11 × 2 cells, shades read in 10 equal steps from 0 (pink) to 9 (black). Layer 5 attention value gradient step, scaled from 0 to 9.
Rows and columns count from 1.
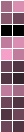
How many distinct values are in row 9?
2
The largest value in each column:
9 9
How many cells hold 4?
1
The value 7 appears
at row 7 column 2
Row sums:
4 9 18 3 2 11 13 5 11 11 11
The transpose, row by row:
3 4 9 2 0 5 6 2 5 6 5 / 1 5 9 1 2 6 7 3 6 5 6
